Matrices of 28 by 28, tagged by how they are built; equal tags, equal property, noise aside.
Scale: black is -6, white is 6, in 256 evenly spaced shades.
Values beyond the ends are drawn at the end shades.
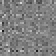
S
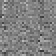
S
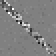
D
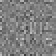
S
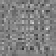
S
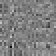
S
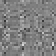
S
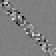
D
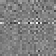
S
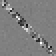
D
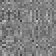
S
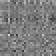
S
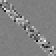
D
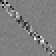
D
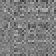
S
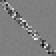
D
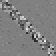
D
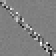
D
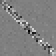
D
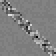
D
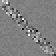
D
